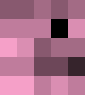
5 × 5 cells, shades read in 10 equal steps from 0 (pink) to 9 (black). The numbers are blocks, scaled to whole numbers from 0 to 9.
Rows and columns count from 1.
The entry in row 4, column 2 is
2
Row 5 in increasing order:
0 0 1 2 2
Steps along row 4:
same up same up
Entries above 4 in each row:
0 1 0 3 0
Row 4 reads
2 2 5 5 7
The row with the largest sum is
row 4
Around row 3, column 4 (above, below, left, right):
9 5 4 3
